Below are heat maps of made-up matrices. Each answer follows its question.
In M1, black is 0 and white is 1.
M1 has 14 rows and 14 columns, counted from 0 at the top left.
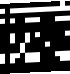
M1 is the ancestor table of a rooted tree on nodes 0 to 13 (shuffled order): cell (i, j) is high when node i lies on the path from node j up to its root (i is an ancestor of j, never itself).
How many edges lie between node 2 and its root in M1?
6
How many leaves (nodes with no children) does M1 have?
5
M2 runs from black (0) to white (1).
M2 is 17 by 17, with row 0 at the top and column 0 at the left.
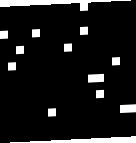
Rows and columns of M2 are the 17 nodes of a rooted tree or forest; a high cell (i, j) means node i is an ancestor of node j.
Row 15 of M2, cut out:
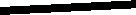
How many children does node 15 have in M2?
0
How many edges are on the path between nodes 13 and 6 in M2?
1
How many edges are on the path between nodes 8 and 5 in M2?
1
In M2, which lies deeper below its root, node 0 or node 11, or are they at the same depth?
the same depth
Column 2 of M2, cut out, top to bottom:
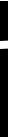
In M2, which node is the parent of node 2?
5
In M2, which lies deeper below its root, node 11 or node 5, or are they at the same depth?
node 11
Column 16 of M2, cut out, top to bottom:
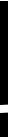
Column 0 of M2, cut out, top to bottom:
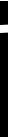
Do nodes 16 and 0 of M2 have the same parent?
no
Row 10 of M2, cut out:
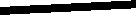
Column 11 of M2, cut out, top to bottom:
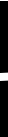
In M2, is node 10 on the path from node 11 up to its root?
no
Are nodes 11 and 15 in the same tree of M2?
no
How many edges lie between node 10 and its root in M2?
2
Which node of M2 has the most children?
13
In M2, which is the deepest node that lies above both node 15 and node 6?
13
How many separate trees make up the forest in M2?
5
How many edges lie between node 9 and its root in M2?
0
